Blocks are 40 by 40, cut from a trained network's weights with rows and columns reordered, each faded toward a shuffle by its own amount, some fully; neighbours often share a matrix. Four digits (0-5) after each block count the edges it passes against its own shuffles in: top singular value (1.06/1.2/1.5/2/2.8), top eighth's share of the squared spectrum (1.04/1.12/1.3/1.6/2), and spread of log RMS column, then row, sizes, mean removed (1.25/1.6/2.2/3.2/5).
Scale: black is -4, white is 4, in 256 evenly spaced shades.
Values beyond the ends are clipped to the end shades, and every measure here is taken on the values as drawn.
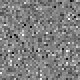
1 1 0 0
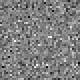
2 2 0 1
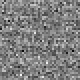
1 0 0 0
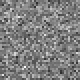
1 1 0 0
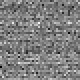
3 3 1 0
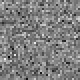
1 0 0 0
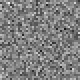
0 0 0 0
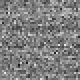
2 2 0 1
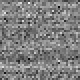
3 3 1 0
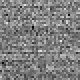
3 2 1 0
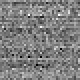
3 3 1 1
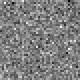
0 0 0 0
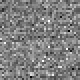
2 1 1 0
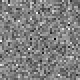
0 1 0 0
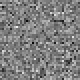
2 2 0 1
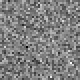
0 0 0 0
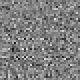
3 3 0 3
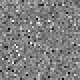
0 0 0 0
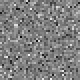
0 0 0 0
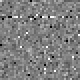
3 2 0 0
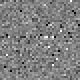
2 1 0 0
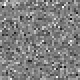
1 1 0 0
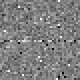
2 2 0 0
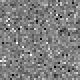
1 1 0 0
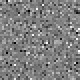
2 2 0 0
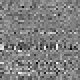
4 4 1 3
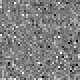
1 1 0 1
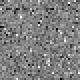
1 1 0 0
